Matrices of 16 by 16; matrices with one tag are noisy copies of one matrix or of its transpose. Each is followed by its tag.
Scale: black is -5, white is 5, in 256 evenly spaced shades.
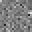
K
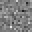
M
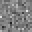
M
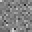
K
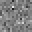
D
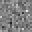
M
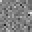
K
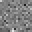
K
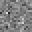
D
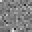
K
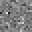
D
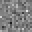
M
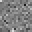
K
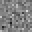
M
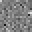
K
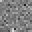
K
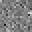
K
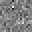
D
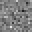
M
